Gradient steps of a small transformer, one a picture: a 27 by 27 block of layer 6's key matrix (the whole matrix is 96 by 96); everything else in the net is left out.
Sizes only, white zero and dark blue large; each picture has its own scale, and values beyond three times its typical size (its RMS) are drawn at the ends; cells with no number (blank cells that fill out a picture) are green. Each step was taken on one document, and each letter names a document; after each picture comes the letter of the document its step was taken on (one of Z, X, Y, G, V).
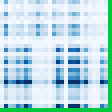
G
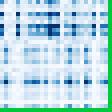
G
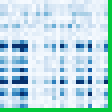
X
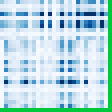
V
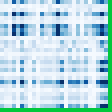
G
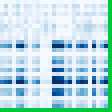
X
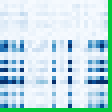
V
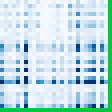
V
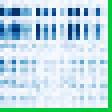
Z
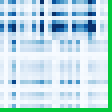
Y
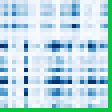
X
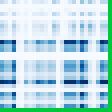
Y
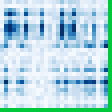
Z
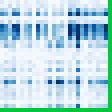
Z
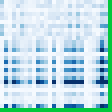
G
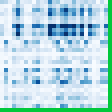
G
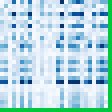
V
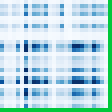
X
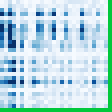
Z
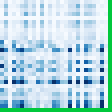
V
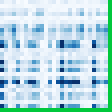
Z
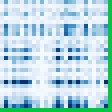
G
